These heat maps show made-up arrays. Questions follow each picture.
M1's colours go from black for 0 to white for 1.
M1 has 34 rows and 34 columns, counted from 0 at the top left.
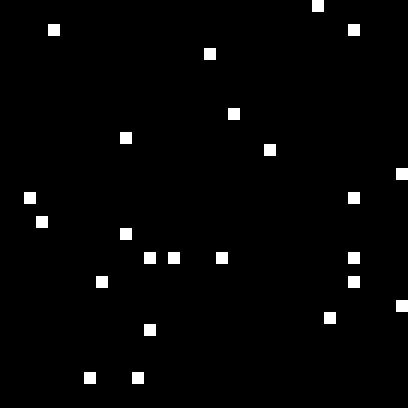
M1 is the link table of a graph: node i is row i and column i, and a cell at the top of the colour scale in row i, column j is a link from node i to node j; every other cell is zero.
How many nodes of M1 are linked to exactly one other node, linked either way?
8
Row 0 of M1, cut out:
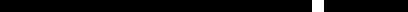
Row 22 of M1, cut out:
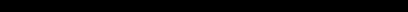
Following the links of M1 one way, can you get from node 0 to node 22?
yes
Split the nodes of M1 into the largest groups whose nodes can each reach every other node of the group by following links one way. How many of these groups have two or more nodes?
0
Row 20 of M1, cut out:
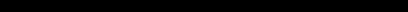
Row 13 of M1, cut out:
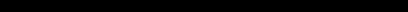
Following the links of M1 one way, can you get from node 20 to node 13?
no
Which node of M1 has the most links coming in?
node 29
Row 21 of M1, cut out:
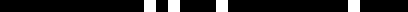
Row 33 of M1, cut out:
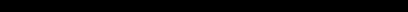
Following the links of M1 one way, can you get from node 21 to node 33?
yes
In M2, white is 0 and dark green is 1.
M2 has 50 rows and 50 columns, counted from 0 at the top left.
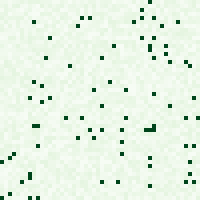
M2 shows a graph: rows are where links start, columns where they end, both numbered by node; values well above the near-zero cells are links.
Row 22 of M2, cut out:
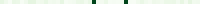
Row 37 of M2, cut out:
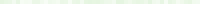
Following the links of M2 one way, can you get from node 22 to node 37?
yes
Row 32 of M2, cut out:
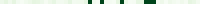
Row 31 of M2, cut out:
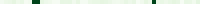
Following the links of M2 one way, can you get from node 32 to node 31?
yes
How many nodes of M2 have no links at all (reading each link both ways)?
2
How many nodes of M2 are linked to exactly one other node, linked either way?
7
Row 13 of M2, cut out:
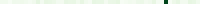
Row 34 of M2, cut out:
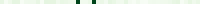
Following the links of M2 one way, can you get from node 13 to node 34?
no
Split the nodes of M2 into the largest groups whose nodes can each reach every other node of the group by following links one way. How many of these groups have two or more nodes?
0
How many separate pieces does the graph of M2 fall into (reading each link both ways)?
3
